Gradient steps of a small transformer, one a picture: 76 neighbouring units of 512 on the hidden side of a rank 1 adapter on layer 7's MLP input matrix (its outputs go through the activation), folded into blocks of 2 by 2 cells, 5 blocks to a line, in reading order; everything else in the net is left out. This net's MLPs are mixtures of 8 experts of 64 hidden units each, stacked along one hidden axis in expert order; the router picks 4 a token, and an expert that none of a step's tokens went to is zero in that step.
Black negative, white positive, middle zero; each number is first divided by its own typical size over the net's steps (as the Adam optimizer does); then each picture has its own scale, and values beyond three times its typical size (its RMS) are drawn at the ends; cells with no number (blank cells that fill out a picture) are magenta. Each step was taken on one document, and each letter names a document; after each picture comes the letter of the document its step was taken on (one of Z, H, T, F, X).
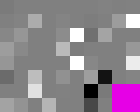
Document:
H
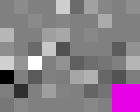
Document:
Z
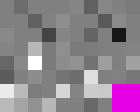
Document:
Z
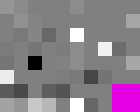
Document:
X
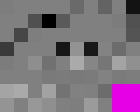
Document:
X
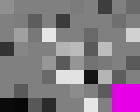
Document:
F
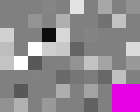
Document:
Z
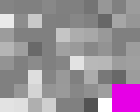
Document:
H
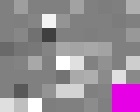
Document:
F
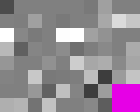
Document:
H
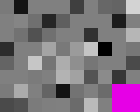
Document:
F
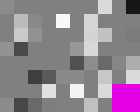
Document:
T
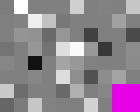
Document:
F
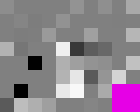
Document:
F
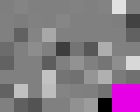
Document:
X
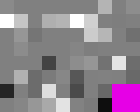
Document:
T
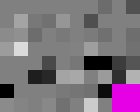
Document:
T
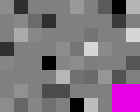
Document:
F
